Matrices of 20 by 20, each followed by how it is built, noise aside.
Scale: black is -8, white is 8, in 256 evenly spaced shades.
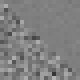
lower triangular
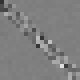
banded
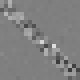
banded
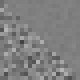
lower triangular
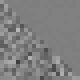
lower triangular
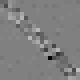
banded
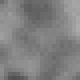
smooth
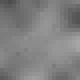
smooth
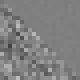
lower triangular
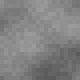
smooth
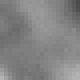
smooth
